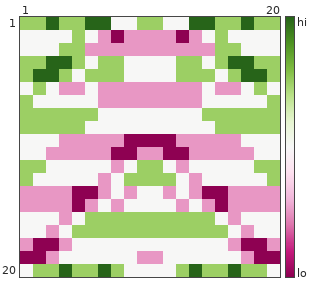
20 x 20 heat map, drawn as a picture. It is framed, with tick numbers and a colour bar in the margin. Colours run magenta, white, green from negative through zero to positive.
Stripes running across repeat 5 times from top to bottom. The left and right halves mirror each other. On average the colour sits 50% of the way up the scale.
